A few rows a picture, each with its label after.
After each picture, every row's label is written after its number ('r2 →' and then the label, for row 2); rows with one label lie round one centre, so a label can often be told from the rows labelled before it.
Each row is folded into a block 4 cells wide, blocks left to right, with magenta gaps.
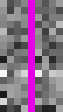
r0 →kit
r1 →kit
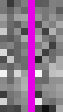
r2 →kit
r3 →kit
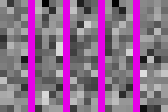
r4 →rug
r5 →rug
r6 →rug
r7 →rug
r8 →kit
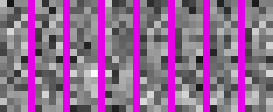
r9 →rug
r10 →rug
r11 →kit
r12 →kit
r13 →rug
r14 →rug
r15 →rug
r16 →rug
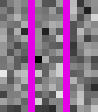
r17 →kit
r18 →kit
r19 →rug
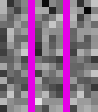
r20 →rug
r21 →rug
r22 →rug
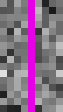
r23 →kit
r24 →rug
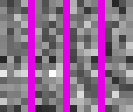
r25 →kit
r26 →kit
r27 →rug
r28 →rug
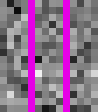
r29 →rug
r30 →kit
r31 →kit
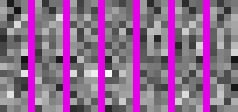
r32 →rug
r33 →rug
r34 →kit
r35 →kit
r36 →rug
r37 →rug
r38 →rug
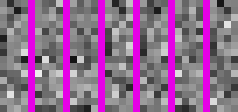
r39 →rug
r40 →kit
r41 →kit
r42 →rug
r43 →rug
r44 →kit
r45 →rug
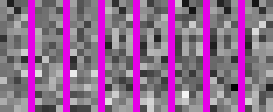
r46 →rug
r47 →kit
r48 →kit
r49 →rug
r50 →rug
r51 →rug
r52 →rug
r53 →rug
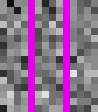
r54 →rug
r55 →rug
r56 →kit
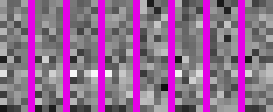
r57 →kit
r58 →kit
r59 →kit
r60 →kit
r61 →rug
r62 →kit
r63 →rug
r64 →kit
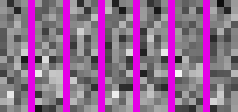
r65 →rug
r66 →kit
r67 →rug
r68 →rug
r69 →rug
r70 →kit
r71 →rug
